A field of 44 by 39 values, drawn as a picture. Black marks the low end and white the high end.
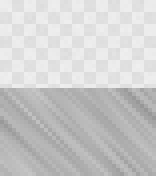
It is made of 2 by 1 panels. Panel 1,1: very high, checkered, faint in contrast. Panel 2,1: high, slanting down to the right, faint in contrast.
